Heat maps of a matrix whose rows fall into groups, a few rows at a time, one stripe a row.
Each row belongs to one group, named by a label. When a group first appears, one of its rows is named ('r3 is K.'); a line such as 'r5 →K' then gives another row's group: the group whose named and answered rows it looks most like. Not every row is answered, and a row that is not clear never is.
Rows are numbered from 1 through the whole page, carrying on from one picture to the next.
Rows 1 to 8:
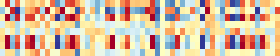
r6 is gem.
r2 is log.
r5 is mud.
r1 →gem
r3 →gem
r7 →gem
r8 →log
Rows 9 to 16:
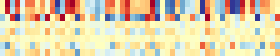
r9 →gem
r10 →gem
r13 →log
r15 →mud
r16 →log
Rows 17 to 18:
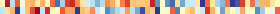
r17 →gem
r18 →log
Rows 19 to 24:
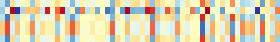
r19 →mud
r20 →log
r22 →gem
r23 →gem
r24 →mud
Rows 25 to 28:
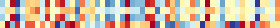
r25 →log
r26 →log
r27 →log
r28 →gem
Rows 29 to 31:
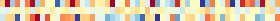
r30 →mud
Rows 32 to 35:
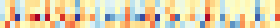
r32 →log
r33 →log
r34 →log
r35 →gem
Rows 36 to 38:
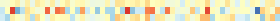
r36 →mud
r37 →log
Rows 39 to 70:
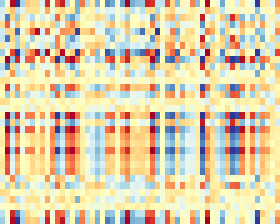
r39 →log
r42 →gem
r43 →log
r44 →mud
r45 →mud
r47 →gem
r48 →mud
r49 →log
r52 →mud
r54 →mud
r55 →gem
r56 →mud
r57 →gem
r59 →gem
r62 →gem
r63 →gem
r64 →log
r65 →mud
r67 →log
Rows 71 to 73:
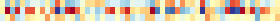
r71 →mud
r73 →log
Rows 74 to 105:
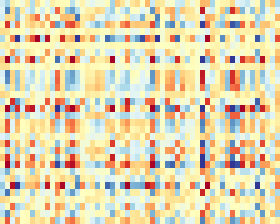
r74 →mud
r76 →log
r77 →gem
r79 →log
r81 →log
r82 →gem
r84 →mud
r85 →mud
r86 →mud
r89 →gem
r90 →mud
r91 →gem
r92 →gem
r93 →mud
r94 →gem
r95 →mud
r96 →gem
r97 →gem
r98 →mud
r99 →log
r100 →log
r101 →mud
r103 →log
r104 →mud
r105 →gem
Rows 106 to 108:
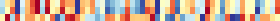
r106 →log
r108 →gem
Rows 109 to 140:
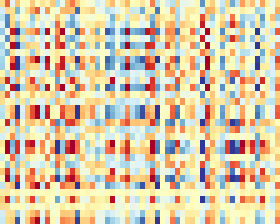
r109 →gem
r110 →log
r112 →mud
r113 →log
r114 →mud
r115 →log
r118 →log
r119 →mud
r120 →gem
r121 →log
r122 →gem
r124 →log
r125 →log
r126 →gem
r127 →mud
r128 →log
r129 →gem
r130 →gem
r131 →log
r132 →mud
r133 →gem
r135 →log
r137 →gem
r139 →log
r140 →log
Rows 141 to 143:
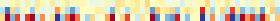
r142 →mud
